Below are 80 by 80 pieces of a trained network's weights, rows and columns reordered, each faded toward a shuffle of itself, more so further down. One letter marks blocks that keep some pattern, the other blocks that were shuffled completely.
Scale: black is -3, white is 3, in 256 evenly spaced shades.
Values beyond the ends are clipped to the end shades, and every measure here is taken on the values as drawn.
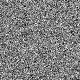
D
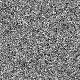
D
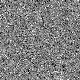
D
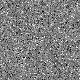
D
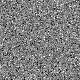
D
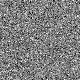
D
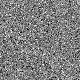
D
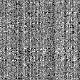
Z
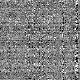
Z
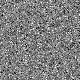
D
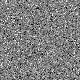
D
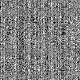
Z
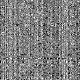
Z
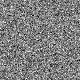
D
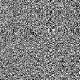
Z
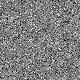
D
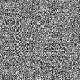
Z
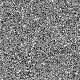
D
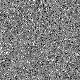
D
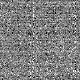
Z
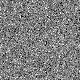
D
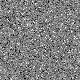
D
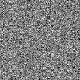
Z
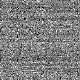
Z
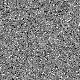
D
